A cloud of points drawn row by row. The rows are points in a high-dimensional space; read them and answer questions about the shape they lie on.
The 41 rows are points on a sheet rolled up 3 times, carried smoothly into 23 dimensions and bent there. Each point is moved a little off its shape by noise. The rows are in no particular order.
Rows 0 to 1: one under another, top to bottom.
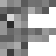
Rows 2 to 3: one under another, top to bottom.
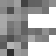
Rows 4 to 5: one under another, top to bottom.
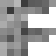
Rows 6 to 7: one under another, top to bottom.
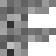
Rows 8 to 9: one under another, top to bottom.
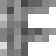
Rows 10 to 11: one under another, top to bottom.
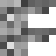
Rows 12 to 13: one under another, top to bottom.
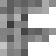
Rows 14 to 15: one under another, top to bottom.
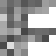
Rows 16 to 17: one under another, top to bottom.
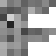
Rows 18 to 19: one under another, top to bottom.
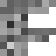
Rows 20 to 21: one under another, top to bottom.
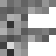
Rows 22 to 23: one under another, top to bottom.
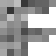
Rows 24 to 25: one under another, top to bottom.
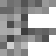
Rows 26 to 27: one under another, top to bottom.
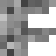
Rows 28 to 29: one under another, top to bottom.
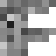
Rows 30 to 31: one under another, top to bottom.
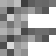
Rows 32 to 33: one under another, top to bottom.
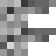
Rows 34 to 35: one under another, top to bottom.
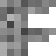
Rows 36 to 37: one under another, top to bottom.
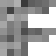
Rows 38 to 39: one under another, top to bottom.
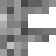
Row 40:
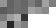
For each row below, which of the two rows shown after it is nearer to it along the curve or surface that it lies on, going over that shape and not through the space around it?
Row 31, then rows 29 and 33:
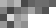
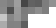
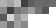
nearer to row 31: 33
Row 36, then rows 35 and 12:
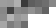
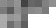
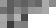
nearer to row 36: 35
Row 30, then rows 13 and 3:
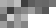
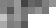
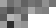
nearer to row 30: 13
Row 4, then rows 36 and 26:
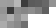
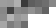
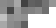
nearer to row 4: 26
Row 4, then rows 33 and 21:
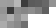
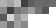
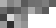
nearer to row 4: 33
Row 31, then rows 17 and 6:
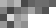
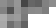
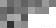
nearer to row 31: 6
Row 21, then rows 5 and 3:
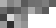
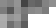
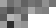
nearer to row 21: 3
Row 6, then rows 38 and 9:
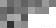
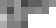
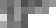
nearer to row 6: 38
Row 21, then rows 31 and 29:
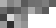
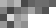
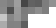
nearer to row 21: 31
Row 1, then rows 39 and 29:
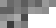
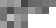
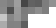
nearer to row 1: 29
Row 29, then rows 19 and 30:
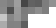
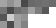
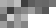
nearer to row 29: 30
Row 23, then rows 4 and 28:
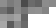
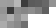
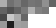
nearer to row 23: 4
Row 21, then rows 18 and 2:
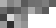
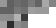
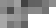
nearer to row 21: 18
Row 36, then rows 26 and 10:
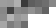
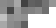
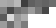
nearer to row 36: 26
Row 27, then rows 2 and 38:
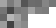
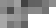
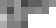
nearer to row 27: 2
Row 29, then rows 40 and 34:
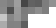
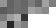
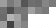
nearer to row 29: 40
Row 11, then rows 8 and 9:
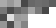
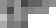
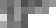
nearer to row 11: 8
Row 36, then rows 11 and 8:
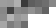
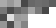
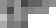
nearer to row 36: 8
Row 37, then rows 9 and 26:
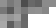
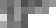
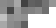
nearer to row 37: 26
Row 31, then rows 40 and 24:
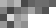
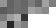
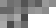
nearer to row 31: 40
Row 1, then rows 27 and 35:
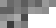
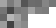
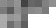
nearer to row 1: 35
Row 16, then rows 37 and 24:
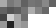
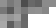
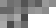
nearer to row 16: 24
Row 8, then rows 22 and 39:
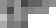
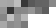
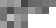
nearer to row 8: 22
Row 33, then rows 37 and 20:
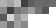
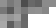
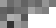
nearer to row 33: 20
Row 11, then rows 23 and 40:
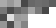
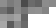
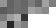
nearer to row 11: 40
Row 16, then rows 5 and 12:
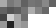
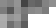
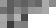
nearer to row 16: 12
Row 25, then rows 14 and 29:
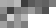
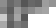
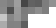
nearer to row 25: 29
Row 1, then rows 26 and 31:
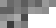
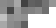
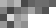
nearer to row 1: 26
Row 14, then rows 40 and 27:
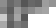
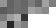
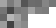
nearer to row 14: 40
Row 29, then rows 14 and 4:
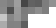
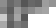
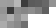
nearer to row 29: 4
